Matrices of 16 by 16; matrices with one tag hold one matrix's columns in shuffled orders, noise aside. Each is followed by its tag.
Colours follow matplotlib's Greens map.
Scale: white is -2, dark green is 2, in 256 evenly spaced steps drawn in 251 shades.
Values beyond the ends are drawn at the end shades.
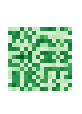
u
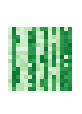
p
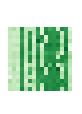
p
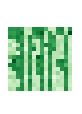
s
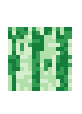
s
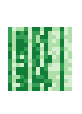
p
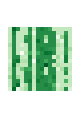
p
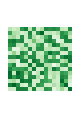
u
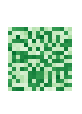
u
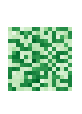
u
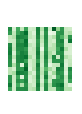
p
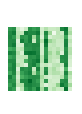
p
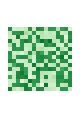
u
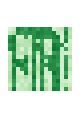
s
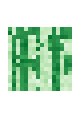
s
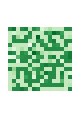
u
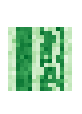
p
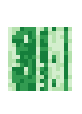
p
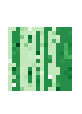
p
